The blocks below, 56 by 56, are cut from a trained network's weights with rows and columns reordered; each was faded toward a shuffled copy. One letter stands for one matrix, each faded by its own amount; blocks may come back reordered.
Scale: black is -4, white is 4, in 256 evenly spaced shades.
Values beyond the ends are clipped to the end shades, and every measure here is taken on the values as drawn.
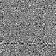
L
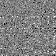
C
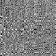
L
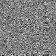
C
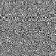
L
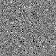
C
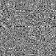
L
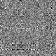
L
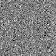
C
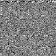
L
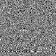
L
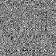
L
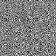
L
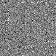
C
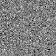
C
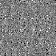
C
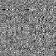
L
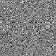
L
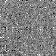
C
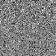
C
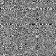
L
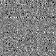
C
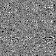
C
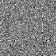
C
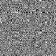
L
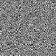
L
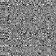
L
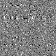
C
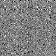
C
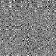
L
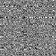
L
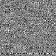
L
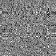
L
